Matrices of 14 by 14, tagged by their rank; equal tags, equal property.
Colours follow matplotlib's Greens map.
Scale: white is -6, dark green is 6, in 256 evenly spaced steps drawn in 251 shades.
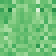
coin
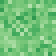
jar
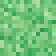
jar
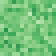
jar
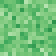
jar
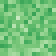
jar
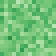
jar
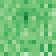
coin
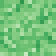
jar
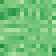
coin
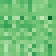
coin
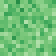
jar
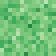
jar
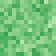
jar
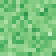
jar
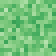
jar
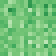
coin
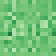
coin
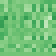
coin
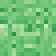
coin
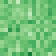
coin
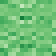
coin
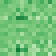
coin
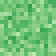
jar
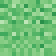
coin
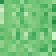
coin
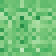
coin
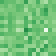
coin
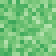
jar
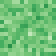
jar
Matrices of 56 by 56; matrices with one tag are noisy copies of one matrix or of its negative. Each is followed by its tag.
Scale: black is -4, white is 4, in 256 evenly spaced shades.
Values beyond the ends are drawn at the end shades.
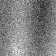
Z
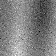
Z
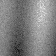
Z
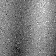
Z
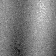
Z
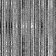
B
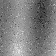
Z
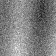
Z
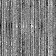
B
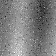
Z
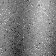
Z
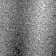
Z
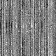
B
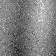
Z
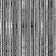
B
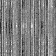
B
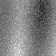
Z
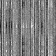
B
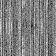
B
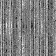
B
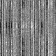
B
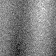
Z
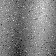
Z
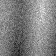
Z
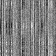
B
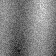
Z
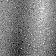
Z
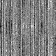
B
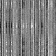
B
